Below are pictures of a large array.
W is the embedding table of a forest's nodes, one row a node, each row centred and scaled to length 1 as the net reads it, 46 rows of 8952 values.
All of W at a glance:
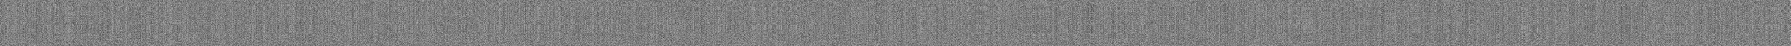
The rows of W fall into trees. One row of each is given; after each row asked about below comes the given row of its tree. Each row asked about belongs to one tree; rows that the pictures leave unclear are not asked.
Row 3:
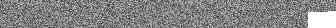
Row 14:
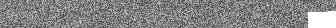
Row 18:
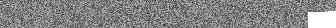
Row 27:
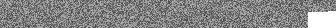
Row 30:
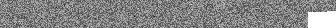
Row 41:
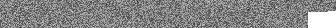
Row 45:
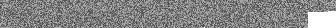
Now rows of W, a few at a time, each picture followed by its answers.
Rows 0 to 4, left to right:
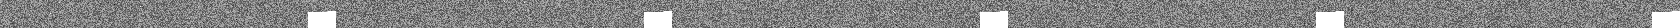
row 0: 30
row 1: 41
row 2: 14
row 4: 18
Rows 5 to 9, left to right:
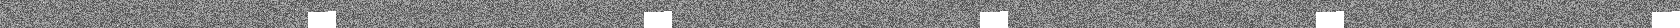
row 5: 18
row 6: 30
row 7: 27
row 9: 27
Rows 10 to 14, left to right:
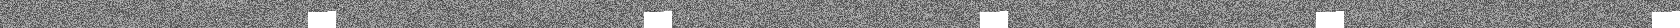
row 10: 41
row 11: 18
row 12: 14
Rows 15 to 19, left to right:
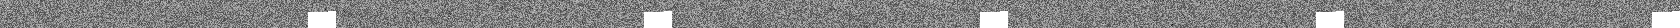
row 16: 45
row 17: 27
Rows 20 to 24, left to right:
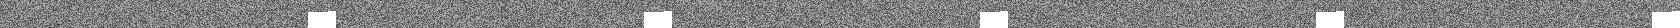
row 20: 3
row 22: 3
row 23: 3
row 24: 45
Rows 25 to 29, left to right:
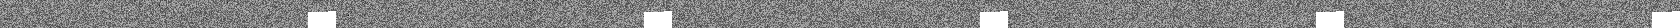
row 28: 27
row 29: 27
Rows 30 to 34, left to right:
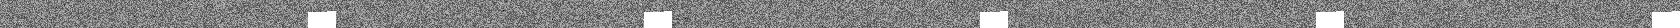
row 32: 27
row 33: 45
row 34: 14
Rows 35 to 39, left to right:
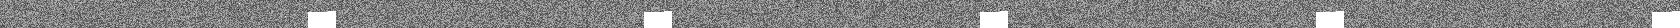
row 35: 14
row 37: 14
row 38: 27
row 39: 30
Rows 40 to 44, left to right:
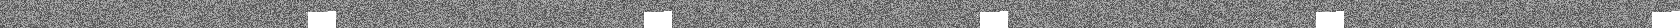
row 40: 14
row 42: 3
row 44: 41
